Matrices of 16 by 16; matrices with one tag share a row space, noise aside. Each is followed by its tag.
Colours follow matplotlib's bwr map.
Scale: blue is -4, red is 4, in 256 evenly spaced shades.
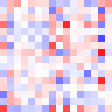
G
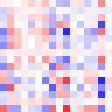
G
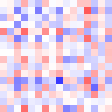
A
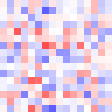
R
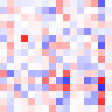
G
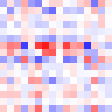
R
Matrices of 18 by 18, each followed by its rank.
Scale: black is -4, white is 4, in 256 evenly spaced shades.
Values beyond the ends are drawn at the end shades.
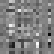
three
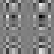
one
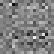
three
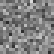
full rank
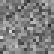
full rank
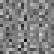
three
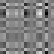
one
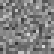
full rank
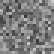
full rank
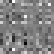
three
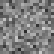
full rank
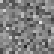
full rank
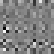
three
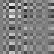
one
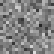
full rank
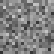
full rank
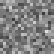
full rank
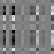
one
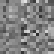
three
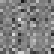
three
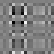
one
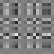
one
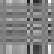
one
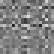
three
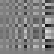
one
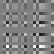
one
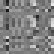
three
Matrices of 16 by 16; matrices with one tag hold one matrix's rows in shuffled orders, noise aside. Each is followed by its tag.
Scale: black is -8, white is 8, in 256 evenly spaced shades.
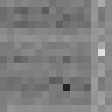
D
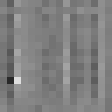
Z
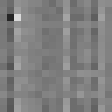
Z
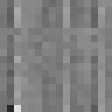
Z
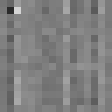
Z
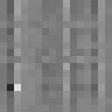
Z
